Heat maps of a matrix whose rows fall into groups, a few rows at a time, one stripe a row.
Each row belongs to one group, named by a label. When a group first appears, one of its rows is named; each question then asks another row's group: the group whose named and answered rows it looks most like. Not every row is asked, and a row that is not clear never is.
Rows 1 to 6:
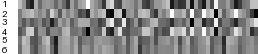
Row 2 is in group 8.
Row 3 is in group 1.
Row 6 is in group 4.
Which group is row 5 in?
4
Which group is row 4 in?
8
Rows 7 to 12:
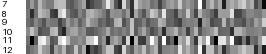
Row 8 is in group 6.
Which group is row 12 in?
8
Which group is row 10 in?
4
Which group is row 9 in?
1
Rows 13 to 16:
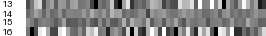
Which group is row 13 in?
8
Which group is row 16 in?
6
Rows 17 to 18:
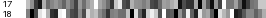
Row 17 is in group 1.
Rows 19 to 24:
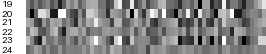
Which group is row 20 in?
6
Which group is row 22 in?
4
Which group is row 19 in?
1
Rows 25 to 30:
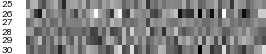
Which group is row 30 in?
1
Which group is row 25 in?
4
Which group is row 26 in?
1
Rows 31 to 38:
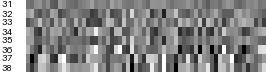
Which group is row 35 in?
4
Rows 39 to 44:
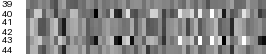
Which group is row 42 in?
4
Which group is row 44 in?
4
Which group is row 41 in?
4
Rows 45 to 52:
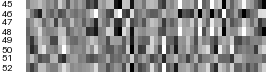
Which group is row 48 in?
8
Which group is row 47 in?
8
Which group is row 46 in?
1
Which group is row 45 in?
8
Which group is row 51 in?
4
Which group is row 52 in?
6
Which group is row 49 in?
6
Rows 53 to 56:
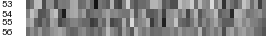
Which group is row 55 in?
4
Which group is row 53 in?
8
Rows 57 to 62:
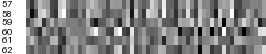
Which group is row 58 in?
6
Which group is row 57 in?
6
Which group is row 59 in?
8
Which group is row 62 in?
1
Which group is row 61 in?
4
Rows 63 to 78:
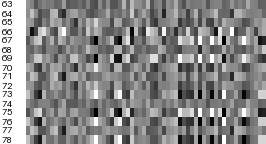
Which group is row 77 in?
4
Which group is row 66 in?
6
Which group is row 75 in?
8
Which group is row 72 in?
1
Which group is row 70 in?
1
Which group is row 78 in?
1
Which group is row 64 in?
4
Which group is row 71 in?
4
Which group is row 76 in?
1
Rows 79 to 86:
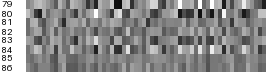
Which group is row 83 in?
1
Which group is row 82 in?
8
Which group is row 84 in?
8
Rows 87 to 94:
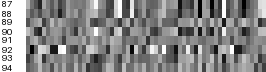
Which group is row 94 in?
8
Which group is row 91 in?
4
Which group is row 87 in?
1
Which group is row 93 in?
8
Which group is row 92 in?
6
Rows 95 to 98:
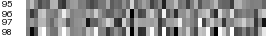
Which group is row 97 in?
8
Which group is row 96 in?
6
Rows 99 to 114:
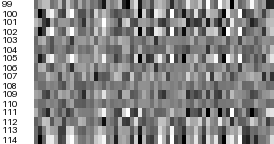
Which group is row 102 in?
6
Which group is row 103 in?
4
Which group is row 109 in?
1
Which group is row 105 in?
6
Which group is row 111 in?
1
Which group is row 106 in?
4
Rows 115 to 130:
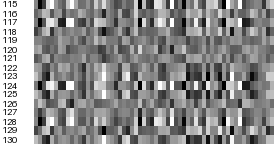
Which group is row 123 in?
1
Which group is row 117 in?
6
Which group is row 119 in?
1
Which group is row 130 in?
1
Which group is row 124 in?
6
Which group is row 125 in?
1
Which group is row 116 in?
8
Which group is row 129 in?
8
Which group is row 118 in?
8
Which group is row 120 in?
4
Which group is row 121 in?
8
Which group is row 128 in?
6
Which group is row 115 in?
6
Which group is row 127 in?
6
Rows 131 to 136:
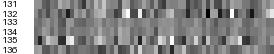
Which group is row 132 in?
1
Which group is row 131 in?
1
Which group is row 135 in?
6
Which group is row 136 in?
4
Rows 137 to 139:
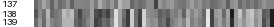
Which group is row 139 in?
8
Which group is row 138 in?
8
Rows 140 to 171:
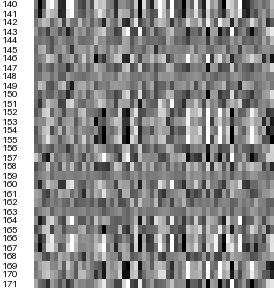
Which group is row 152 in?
8
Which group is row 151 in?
6
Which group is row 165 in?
8
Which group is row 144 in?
1
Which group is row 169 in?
8
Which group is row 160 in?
6
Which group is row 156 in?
1
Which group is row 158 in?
8
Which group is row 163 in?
8
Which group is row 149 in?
4
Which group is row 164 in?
6
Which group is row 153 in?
8
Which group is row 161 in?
1
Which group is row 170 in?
8
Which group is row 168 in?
1
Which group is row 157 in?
1
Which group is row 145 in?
4
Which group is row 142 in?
8
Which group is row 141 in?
6
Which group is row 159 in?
8
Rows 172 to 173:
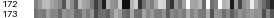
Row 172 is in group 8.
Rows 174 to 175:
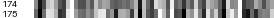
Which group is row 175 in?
6
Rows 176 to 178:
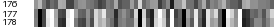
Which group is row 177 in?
6
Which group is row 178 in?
6
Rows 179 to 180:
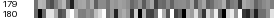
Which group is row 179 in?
4
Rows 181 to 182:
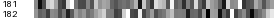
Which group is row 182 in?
1
